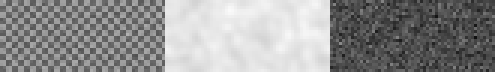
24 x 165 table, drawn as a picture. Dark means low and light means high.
It is made of 1 by 3 panels. Panel 1,1: middling, checkered, strong in contrast. Panel 1,2: very high, blotchy, faint in contrast. Panel 1,3: low, fine-grained.
